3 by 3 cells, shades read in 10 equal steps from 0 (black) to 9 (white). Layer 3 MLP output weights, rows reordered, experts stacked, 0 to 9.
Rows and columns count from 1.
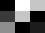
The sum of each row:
16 9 6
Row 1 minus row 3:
-5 9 6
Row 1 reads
0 9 7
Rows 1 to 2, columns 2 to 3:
9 7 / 7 0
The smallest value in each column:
0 0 0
